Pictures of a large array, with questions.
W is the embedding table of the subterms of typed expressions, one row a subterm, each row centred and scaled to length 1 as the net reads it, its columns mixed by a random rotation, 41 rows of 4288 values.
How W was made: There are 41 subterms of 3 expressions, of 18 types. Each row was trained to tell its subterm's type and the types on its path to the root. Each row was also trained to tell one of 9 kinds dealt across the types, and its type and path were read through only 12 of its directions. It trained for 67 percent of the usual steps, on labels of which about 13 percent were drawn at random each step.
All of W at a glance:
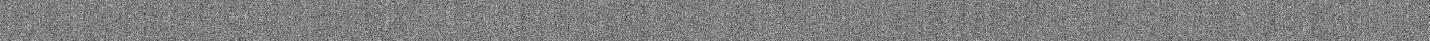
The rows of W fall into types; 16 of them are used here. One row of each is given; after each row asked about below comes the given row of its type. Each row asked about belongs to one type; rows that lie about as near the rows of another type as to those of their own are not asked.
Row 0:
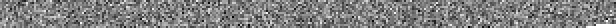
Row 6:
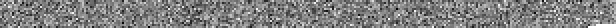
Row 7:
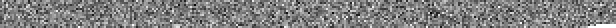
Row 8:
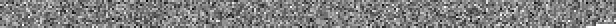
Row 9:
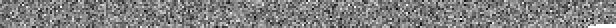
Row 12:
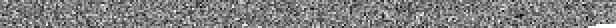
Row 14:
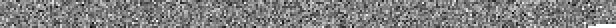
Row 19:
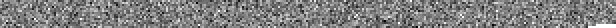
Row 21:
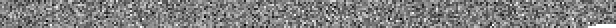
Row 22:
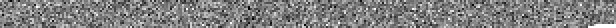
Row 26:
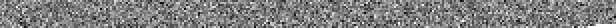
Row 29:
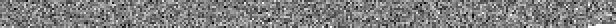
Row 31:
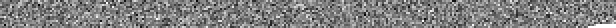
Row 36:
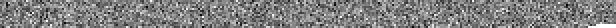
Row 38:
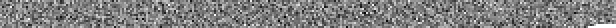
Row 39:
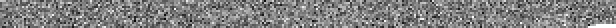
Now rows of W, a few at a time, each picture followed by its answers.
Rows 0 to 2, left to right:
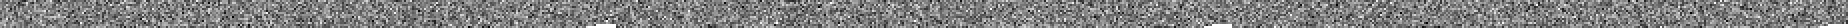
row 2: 0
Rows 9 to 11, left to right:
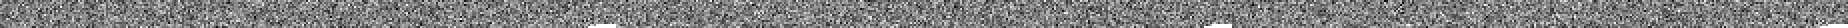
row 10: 26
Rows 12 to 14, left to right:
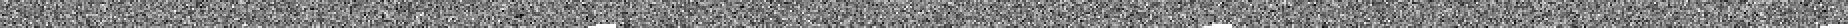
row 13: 8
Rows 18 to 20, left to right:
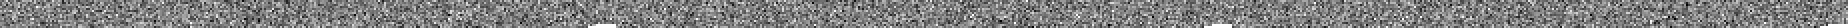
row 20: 6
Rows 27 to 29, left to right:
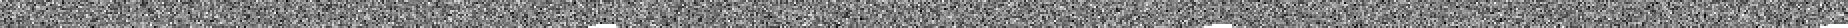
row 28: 8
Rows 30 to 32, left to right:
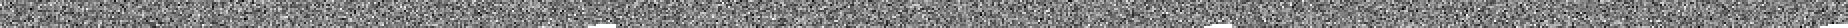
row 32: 7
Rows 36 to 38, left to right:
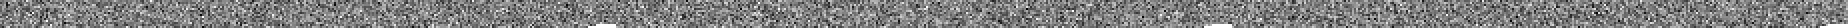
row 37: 19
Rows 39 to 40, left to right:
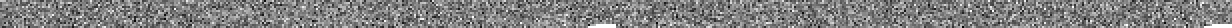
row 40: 38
